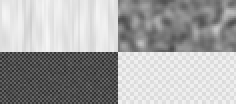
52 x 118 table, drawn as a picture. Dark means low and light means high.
The table splits into 2 rows of 2 panels. Panel 1,1: very high, streaked downward, faint in contrast. Panel 1,2: middling, blotchy. Panel 2,1: low, checkered. Panel 2,2: very high, checkered, faint in contrast.
